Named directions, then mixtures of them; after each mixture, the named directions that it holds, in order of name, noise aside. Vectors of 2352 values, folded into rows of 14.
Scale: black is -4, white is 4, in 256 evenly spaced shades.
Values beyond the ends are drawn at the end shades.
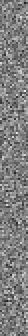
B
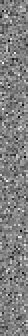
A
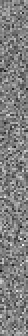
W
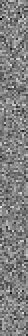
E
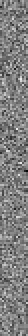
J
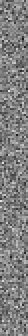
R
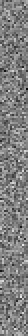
R, W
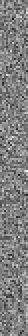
B, J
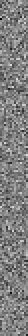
E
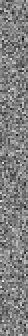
R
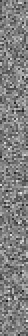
B, E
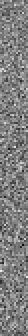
W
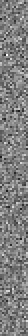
B, E, R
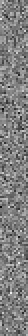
A, E, W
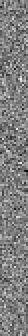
J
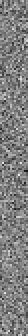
J, R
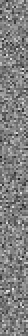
B, E, R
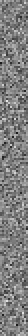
B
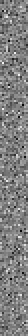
A
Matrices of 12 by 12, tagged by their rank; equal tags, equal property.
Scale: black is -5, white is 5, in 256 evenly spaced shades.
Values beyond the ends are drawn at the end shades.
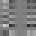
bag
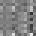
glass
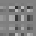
bag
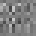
glass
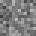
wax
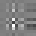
bag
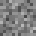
wax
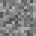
wax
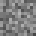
wax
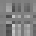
bag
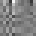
glass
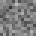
wax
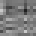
glass
